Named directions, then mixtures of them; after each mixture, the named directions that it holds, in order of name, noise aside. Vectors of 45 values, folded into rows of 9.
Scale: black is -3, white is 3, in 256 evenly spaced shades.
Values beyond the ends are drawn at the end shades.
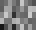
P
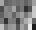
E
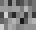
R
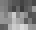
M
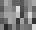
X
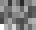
P, R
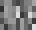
X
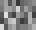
R, X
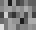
R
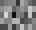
P, R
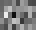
P, R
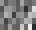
E, P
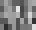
X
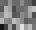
M, P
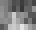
M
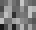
P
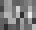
P, X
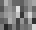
X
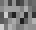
R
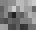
M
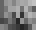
M, X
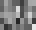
X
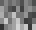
E, M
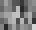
M, X
